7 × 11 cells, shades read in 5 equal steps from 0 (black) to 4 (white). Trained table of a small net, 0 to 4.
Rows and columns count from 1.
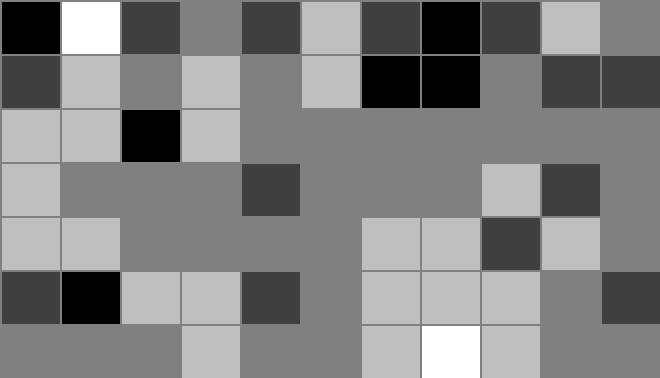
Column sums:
13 17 12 18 11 16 14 14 15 14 12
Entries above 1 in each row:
5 6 10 9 10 7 11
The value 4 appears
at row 1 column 2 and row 7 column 8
